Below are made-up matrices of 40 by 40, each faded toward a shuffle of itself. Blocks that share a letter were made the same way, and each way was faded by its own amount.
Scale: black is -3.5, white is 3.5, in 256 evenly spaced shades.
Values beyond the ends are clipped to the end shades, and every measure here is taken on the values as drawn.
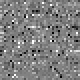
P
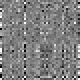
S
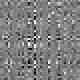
S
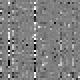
S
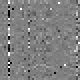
S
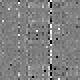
S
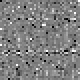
P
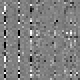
S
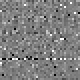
P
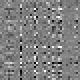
S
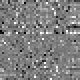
P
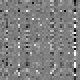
S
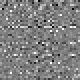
P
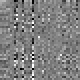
S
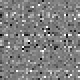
P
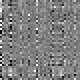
S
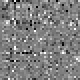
P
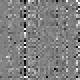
S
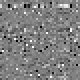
P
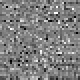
P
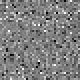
P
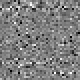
P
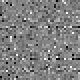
P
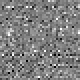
P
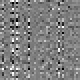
S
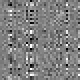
S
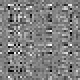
S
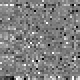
P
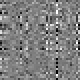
S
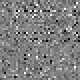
P
